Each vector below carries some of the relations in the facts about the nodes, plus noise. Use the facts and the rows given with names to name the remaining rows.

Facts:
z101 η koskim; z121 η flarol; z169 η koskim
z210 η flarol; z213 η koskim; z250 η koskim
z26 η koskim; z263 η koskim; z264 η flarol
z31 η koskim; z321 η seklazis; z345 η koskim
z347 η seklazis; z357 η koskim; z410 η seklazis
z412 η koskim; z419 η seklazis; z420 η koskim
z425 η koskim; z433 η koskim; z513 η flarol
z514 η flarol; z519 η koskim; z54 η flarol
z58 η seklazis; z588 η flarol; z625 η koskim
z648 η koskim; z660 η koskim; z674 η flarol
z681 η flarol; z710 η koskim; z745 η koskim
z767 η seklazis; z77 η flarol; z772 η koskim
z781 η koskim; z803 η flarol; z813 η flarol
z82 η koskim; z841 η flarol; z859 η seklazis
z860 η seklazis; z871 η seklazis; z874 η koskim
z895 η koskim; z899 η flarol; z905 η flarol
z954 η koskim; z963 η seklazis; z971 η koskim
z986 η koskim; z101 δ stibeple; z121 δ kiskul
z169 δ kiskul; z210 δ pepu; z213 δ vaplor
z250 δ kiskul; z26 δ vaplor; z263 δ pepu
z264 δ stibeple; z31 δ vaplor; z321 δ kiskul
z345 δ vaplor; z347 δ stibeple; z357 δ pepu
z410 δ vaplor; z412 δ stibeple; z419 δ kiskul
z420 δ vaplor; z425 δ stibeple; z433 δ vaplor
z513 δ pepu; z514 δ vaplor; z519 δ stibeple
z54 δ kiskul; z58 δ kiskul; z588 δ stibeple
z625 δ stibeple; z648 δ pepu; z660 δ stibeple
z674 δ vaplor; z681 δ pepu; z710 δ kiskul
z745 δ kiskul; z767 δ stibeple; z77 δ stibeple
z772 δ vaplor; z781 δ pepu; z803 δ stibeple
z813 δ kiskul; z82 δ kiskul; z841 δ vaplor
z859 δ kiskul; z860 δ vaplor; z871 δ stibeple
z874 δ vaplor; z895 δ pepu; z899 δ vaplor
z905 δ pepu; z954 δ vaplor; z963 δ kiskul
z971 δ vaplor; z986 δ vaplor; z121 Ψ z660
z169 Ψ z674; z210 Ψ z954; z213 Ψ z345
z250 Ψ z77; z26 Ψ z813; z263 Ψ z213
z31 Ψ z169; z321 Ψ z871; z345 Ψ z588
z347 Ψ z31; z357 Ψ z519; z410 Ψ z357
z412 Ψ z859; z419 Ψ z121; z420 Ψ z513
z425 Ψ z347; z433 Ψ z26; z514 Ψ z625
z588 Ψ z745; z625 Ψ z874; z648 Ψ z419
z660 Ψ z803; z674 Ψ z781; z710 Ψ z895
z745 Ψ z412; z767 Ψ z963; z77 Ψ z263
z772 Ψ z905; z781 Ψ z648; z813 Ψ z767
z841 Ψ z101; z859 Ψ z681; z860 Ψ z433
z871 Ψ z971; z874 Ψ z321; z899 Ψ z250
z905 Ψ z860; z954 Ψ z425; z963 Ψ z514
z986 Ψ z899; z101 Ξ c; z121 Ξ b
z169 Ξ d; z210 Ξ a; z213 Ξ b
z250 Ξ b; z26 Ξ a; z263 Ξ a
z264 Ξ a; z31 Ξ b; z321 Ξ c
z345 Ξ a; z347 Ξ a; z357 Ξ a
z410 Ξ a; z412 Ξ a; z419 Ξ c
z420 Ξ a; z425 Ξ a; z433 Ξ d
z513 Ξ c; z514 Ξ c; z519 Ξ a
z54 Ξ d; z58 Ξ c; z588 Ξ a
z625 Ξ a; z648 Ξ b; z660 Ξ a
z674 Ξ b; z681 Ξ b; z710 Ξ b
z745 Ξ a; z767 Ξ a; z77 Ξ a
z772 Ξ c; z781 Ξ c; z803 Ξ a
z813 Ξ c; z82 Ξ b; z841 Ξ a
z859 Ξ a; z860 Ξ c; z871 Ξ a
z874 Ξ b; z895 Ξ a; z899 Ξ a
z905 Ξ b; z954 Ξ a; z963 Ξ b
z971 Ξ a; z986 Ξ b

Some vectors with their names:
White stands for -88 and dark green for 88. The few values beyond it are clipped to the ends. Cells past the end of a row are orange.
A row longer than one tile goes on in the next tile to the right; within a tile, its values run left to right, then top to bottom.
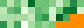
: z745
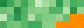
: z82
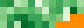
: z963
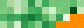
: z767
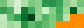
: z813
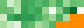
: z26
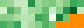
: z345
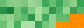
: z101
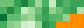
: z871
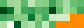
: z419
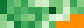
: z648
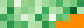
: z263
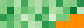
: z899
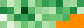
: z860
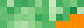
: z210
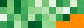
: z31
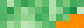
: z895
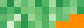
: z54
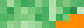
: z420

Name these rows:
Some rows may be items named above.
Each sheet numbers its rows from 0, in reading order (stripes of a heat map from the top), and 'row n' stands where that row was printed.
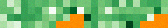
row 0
z26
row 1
z625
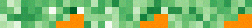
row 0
z26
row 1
z859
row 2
z772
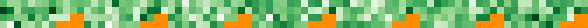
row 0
z419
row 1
z745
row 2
z77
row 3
z169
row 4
z213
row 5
z954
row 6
z514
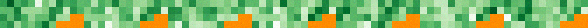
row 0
z874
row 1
z859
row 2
z660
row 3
z412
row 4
z321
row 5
z345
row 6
z905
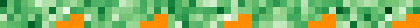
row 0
z674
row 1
z681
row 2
z121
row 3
z971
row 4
z781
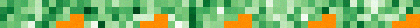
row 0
z321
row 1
z419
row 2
z433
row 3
z263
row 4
z250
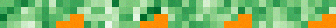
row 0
z871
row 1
z588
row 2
z986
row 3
z803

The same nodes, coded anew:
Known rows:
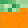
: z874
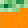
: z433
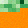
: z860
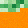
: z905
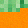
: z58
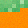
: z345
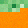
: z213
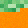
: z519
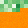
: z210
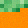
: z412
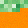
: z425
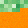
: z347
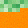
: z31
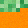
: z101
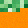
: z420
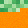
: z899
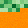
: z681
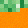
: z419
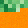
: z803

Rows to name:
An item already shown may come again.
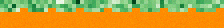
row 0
z121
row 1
z660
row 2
z772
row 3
z54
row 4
z860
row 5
z781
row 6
z213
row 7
z625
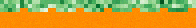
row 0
z419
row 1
z986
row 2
z963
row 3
z681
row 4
z625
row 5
z860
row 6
z971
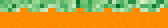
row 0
z648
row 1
z250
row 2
z813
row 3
z767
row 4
z433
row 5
z905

